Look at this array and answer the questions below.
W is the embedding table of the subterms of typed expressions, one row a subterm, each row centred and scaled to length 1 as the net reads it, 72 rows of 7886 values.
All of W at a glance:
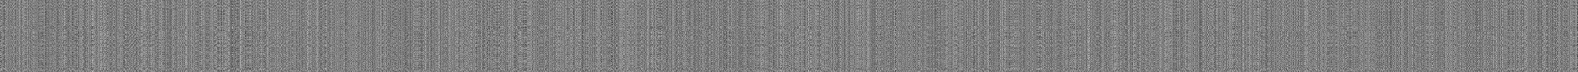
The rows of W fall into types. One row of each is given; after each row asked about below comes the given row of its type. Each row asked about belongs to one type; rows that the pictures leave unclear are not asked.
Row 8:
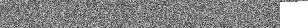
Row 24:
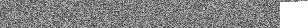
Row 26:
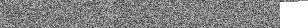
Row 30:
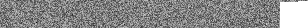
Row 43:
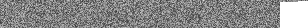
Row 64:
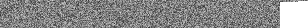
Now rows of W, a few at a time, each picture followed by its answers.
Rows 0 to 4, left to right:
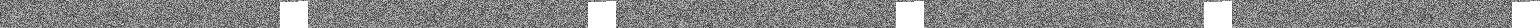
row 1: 43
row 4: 43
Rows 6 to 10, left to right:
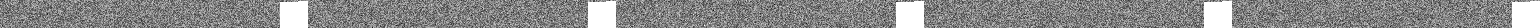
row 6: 26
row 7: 43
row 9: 8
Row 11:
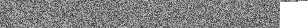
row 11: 30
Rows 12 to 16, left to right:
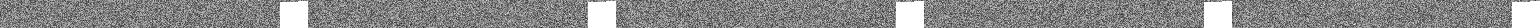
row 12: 24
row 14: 30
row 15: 43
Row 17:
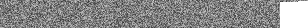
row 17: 26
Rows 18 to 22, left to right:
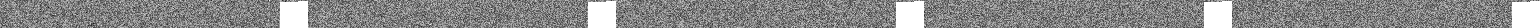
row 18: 30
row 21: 64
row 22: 24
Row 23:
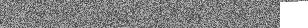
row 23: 43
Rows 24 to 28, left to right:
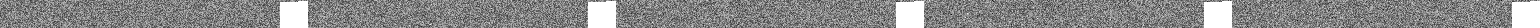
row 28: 8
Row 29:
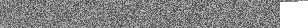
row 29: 24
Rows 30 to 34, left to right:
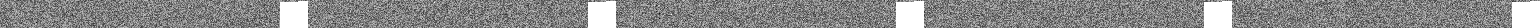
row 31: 43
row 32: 64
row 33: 64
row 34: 26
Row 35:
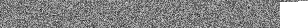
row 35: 24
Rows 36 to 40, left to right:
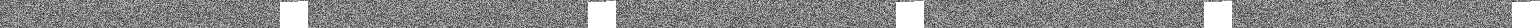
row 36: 64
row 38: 64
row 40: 26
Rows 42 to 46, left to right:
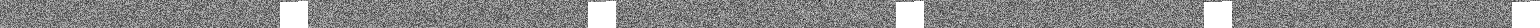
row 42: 24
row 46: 64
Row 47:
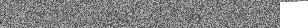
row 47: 43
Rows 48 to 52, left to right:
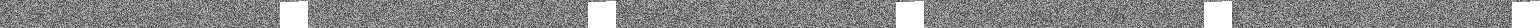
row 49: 24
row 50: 26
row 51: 43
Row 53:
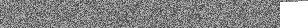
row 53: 43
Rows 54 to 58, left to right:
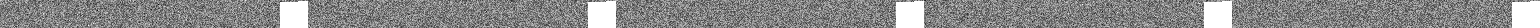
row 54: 8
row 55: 24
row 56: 24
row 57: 64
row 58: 24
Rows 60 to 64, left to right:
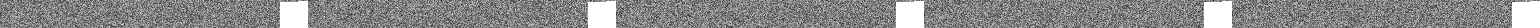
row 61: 26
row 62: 64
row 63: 8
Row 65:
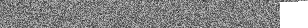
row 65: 24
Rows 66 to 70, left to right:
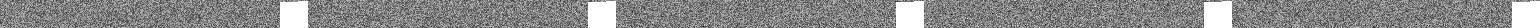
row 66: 43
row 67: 64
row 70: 30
